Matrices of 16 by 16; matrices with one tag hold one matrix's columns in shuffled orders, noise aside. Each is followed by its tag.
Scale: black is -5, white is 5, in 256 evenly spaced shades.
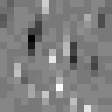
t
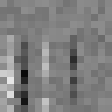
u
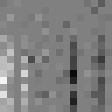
u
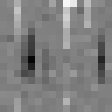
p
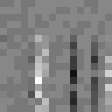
u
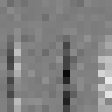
u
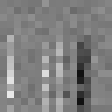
u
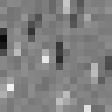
t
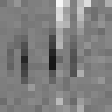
p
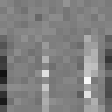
u
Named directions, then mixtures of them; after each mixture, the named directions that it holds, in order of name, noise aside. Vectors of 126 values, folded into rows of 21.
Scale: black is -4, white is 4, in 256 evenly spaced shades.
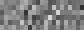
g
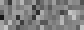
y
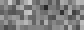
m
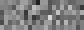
g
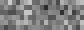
m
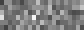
g, y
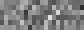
g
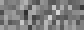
g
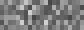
g, m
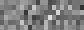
g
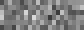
g, y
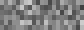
g, m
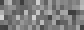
g, y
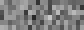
g, y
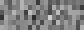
g, y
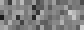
y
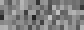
g, y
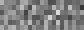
g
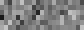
y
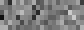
y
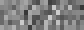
g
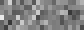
y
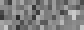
y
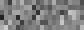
y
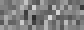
g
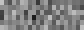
g, y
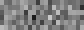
g, y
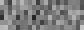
g, y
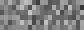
g, m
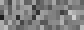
y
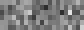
m, y
